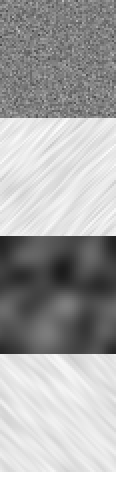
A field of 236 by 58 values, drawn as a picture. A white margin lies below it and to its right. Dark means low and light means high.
It is made of 4 by 1 panels. Panel 1,1: middling, fine-grained. Panel 2,1: very high, slanting up to the right, faint in contrast. Panel 3,1: low, smooth. Panel 4,1: very high, slanting down to the right, faint in contrast.
